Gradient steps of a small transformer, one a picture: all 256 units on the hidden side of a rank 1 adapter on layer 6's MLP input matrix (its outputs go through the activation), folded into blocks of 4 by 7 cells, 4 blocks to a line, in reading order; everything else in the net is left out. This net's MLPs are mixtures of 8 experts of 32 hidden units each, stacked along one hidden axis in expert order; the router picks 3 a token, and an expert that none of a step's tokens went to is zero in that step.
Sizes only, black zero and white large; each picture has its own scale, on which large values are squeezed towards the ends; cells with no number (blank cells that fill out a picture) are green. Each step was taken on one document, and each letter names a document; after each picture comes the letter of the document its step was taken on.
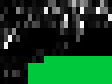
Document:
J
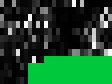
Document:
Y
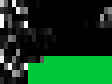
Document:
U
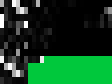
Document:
U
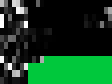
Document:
U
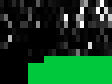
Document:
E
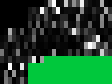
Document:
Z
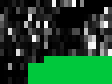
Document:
Y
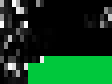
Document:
U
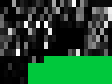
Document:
Y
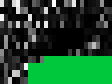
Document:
Y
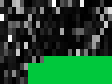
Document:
Y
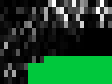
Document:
J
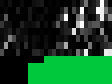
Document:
E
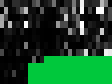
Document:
E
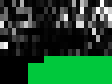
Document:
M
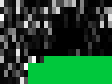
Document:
Y
